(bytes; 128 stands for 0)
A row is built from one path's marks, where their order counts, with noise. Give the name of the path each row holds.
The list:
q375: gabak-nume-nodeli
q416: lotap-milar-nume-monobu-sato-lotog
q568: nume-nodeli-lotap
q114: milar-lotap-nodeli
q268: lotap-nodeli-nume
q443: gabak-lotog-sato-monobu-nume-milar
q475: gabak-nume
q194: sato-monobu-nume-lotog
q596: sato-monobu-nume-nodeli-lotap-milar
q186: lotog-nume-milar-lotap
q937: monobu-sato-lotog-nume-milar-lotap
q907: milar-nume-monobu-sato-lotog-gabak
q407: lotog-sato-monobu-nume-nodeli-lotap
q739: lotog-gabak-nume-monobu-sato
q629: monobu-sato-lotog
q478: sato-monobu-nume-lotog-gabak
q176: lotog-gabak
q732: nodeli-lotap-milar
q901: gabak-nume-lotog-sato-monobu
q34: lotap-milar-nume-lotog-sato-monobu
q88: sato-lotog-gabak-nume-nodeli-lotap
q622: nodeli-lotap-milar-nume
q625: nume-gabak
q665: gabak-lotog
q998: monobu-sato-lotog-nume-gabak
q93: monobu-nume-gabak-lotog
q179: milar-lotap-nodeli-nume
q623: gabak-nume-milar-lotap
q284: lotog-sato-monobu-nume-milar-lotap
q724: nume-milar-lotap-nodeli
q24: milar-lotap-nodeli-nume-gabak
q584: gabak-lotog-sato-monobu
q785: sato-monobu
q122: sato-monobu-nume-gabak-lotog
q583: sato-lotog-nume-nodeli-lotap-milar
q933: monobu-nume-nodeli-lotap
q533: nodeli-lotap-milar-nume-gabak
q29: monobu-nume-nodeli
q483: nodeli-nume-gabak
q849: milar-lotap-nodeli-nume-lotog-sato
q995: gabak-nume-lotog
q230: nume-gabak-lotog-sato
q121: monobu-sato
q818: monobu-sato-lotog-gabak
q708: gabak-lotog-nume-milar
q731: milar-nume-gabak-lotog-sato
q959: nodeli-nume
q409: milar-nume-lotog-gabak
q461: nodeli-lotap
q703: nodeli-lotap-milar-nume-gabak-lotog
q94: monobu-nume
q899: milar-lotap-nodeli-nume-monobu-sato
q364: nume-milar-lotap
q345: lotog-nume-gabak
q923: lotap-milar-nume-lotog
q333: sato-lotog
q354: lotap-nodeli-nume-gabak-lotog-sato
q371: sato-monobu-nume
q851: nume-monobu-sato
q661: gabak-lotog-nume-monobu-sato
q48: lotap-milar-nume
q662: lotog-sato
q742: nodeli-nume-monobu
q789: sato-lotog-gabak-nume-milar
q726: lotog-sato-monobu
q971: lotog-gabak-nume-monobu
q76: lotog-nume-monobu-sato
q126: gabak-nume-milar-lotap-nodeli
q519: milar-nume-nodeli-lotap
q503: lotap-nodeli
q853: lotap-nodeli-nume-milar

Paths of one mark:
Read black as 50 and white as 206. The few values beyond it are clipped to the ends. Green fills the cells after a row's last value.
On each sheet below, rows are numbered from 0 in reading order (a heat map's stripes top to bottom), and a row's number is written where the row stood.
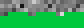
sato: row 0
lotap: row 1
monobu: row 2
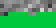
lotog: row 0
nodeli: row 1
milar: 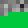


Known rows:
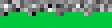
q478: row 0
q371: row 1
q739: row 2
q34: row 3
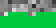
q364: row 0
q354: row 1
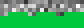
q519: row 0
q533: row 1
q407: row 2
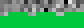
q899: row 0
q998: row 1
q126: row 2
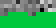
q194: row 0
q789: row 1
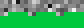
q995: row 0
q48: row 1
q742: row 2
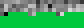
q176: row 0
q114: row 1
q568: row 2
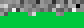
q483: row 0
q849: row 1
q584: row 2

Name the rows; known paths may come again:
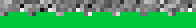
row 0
q268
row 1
q583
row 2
q94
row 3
q121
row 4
q849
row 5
q853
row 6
q959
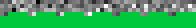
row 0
q789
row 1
q724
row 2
q851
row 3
q937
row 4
q739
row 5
q409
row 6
q407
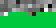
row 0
q93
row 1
q785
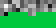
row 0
q478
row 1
q114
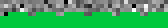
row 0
q371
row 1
q333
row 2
q375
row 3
q662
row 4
q475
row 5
q24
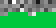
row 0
q708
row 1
q29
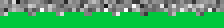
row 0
q995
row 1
q461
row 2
q731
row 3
q732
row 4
q933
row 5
q76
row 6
q519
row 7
q483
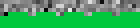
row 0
q176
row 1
q818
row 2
q533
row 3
q923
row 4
q503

